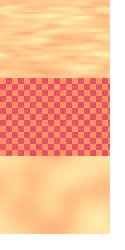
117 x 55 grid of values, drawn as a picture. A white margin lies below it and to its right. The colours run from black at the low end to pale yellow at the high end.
It is made of 3 by 1 panels. Panel 1,1: very high, streaked across, faint in contrast. Panel 2,1: high, checkered. Panel 3,1: very high, smooth, faint in contrast.
